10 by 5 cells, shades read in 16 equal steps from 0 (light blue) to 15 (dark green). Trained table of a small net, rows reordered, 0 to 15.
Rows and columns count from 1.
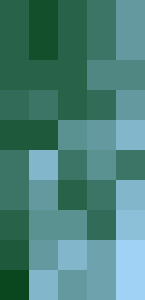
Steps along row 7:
down up down down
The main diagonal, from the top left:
12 14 12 11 3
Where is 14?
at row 1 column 2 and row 2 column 2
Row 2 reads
12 14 12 10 6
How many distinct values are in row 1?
4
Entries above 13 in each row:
1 1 0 0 0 0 0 0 0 1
